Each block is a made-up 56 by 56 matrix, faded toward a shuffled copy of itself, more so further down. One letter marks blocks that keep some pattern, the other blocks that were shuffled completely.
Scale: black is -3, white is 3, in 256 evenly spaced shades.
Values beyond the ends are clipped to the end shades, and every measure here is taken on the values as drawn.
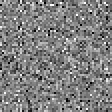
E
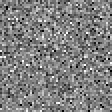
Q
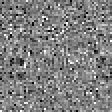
E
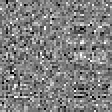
E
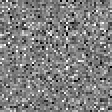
E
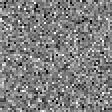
Q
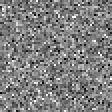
Q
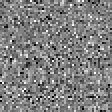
E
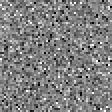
Q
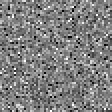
Q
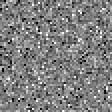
Q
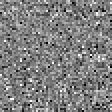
E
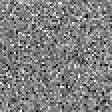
Q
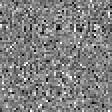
E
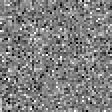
E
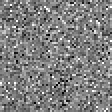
Q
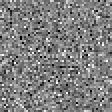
Q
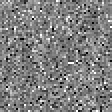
E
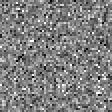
E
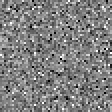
Q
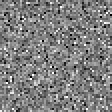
Q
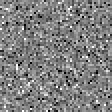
Q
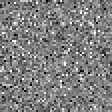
E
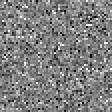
Q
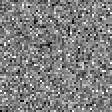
Q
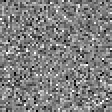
Q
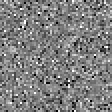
Q
